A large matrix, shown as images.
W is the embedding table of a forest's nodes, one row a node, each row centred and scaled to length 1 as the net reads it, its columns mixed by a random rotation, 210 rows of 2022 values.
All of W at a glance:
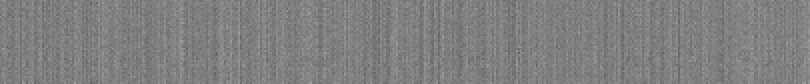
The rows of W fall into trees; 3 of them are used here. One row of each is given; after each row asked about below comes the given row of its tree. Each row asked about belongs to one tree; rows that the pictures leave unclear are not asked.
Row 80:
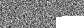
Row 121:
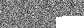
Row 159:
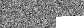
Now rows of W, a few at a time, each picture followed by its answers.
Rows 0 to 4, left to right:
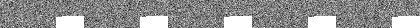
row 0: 80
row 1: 121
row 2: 159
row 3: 121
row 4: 121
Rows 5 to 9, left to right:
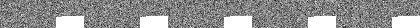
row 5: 159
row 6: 80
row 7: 80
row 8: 121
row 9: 80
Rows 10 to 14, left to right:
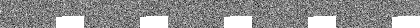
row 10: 121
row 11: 80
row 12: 80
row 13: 159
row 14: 80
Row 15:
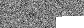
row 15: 159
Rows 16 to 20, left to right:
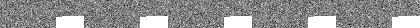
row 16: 80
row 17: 121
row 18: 159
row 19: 159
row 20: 121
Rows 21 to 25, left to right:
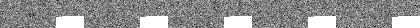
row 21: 159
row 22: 121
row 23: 121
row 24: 121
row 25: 159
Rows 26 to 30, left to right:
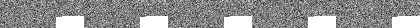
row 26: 80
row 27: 121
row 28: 121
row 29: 80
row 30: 159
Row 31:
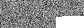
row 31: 121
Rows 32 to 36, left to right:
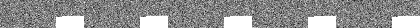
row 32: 121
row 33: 80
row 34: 80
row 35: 121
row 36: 80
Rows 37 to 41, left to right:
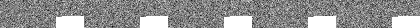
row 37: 121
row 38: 121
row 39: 121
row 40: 159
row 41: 80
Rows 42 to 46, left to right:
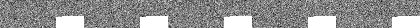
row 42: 80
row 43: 121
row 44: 80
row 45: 121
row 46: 159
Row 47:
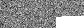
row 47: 159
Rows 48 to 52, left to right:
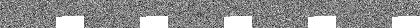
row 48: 80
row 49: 121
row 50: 159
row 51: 80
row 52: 121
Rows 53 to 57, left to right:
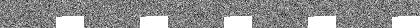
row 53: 121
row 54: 80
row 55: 159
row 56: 159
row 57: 121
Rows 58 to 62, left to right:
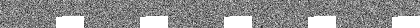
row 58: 121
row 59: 159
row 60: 121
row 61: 80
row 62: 159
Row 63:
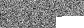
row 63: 121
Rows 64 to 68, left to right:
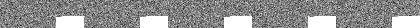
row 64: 80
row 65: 80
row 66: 80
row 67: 121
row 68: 159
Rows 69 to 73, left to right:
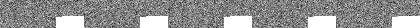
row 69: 80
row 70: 121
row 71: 80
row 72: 121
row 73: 159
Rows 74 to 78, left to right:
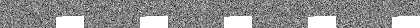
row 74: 159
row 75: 159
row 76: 159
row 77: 159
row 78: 80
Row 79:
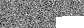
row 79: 121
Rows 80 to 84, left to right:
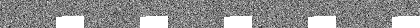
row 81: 159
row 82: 159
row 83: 80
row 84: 121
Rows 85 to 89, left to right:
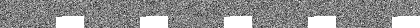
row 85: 121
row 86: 80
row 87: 159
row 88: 80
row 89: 121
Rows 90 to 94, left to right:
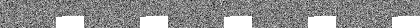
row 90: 80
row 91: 80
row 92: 121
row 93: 121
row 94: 80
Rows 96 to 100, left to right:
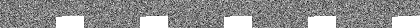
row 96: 80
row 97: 159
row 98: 121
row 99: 121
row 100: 159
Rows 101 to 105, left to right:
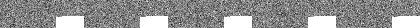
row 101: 121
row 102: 121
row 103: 121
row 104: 159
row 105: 121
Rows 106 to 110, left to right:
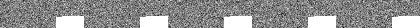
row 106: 121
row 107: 159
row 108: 80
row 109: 159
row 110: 80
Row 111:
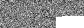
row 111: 80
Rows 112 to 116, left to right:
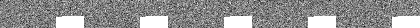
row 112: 121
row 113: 121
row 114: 159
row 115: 80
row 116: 121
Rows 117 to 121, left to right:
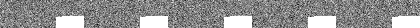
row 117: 80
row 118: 121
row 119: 80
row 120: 121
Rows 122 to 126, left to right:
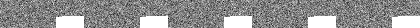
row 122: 121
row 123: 159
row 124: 121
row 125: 80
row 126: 80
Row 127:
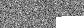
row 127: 159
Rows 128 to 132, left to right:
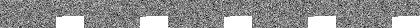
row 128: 121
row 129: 159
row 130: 121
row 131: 159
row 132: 121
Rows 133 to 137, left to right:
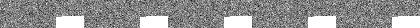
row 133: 159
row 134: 121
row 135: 121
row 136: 159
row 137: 159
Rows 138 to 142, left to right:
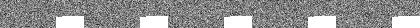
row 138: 121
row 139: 121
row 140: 80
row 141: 80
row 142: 159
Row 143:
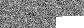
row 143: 159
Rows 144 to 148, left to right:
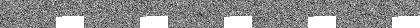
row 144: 121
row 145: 159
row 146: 159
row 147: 121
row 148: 159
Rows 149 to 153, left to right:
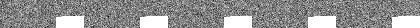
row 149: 159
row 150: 80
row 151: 159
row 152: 159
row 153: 80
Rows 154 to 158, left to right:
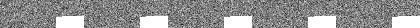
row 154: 159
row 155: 80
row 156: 121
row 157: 80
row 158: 159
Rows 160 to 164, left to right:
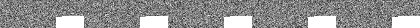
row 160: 80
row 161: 159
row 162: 80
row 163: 80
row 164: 80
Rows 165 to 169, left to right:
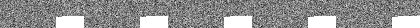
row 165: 121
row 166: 121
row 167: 80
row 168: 80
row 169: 159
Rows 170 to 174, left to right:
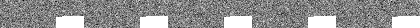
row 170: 121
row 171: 121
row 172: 159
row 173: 159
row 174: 121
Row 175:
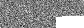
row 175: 80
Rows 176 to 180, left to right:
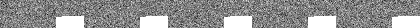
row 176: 159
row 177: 80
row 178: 121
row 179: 159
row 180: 80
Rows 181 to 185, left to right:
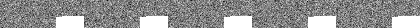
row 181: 159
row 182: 121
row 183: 121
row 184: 121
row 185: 80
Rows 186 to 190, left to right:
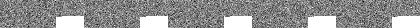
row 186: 121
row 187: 121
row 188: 121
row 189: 159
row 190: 121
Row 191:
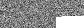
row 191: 159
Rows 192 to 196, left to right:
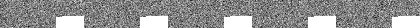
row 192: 121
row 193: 80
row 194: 121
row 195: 80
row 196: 121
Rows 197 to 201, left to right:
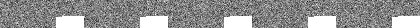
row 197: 80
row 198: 121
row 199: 159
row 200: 121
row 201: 80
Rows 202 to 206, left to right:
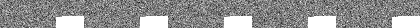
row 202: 80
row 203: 159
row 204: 159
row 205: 121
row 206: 80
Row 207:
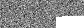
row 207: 80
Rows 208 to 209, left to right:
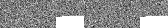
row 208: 80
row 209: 80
